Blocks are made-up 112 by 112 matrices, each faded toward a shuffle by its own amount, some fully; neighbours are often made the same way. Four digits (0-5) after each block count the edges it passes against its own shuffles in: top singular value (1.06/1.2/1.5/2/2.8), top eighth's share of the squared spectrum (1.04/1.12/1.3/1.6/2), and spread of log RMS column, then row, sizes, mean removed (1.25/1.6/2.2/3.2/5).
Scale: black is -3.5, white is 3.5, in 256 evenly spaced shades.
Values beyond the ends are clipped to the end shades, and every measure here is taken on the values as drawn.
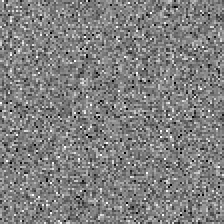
3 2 1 1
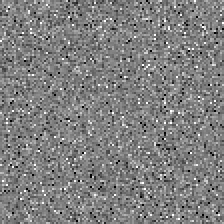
0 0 0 0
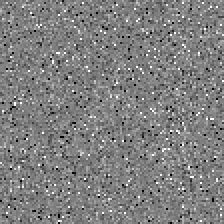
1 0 0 0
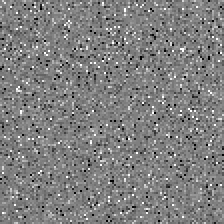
2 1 0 0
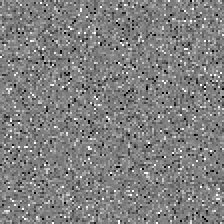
2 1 0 0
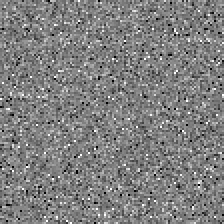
0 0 0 0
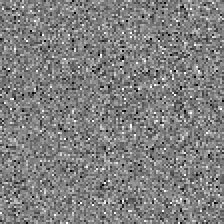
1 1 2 1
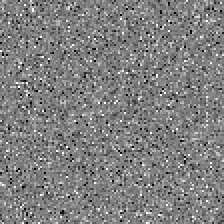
1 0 0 0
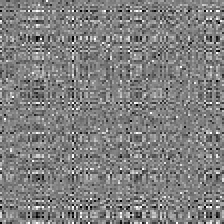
5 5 4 4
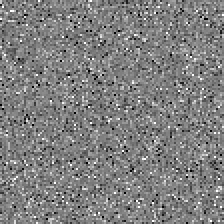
2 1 0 0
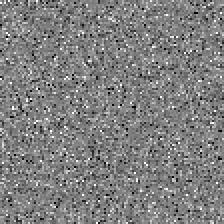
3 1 0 0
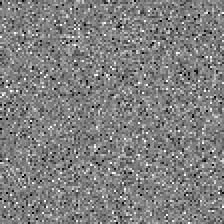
3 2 0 0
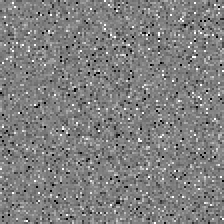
0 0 0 0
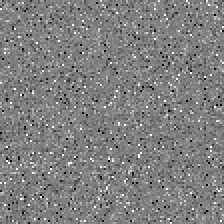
0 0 0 0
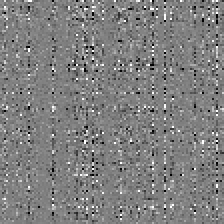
2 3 4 3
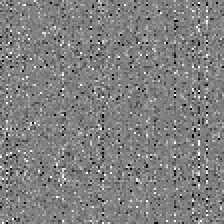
2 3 3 2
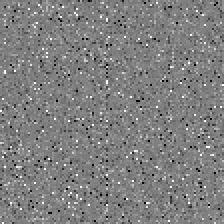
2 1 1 0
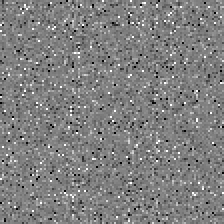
1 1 1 0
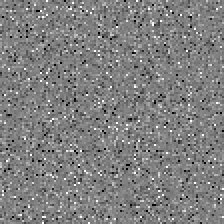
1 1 1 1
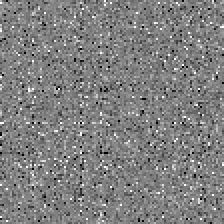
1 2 2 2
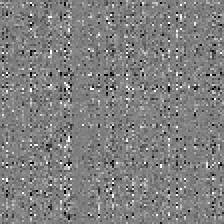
2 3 4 3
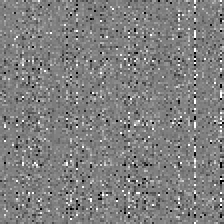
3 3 3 3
